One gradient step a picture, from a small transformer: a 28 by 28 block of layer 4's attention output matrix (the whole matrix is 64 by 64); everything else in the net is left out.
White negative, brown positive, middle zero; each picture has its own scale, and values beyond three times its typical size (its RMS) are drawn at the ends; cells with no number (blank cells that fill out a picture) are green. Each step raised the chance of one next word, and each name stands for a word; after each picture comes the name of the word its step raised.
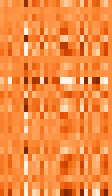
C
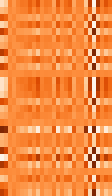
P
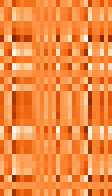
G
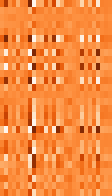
G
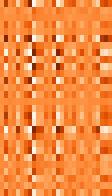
G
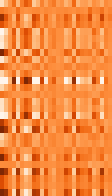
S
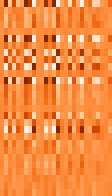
G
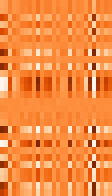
P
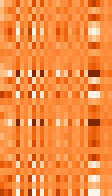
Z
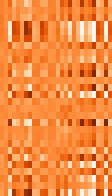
Z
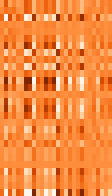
S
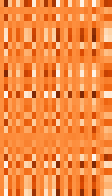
Z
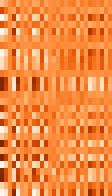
P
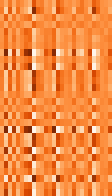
P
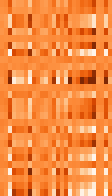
S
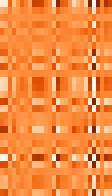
P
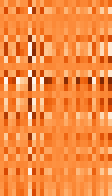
C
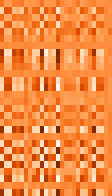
P
